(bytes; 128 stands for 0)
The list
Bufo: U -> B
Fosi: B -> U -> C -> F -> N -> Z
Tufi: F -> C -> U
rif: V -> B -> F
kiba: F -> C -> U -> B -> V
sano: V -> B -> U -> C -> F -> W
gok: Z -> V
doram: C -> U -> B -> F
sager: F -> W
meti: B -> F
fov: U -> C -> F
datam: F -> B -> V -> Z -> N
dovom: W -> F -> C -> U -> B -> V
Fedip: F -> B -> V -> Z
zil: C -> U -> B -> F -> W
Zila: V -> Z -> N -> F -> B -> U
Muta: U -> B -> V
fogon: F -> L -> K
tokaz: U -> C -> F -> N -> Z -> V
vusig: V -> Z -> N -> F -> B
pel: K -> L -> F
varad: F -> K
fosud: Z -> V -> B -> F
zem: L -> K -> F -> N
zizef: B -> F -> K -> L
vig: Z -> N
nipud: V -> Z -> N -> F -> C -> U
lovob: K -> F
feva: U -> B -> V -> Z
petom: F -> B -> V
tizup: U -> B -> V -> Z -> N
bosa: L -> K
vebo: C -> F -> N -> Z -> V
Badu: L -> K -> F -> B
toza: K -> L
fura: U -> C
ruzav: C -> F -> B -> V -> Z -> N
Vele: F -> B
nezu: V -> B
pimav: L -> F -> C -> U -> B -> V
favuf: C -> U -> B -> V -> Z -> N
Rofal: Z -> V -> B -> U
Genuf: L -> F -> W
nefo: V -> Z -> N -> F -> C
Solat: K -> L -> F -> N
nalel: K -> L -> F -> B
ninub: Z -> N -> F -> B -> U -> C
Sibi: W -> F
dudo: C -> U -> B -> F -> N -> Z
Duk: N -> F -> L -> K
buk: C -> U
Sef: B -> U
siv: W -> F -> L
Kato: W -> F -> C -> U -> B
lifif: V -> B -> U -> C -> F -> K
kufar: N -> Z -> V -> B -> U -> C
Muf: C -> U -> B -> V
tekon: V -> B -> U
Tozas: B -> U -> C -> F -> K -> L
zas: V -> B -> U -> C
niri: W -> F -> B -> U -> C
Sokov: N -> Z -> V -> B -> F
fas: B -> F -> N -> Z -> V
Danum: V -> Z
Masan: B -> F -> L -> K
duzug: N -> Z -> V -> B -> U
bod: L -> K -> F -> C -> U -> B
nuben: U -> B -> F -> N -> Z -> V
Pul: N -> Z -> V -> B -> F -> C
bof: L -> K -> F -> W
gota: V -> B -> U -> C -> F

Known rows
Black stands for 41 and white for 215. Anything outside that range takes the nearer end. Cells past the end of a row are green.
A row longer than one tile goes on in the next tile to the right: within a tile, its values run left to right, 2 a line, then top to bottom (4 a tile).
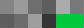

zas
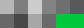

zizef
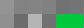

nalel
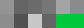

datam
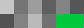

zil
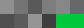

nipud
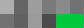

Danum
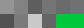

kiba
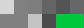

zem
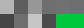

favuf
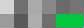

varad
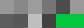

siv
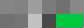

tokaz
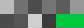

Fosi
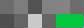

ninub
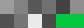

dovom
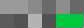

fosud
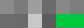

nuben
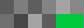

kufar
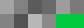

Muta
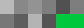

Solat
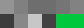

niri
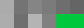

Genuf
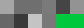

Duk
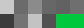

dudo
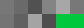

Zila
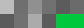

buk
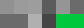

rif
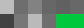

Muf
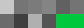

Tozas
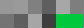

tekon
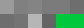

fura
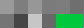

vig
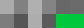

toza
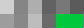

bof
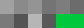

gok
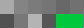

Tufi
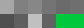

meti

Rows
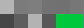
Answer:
Sef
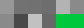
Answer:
tizup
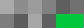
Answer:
pel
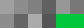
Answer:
nezu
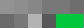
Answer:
fov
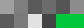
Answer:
Kato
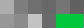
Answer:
Badu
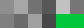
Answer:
sano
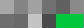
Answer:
Sibi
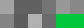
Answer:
Fedip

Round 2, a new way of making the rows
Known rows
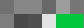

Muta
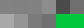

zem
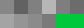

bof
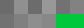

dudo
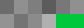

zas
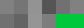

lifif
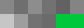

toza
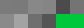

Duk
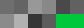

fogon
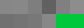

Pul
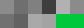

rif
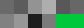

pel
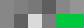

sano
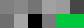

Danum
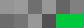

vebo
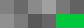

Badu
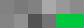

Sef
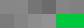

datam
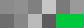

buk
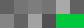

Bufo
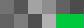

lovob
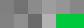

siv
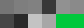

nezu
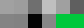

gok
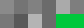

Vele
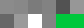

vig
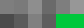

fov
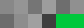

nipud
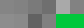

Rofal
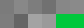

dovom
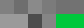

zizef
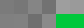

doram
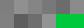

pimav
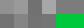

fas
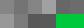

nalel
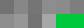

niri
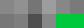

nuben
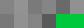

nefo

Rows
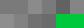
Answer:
Tozas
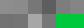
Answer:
ruzav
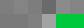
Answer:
tizup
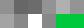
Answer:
sager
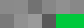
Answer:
vusig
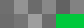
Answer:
Fosi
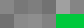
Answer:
Sokov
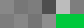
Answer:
fosud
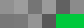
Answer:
tokaz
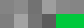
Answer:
Zila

